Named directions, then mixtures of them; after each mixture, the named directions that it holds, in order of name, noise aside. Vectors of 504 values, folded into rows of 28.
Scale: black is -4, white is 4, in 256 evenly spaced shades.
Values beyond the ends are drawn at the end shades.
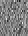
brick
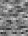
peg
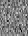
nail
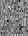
brick, nail, peg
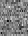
brick, nail, peg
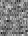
brick, peg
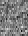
brick, nail, peg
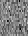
brick, nail, peg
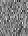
brick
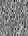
brick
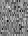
brick, nail, peg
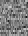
brick, nail, peg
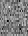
brick, nail, peg
